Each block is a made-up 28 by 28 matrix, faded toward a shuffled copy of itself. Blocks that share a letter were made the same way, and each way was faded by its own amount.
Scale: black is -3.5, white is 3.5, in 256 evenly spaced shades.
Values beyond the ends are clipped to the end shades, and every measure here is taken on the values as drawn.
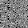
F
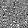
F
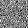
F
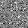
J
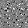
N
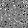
N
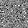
J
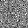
F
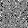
F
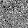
J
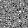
F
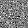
J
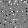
N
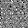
F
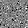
F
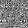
J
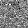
J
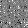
N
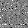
N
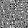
F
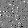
N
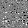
N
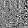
F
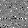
N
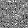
F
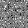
F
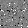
N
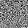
J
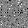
N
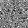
J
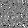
N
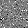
N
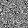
J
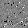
N
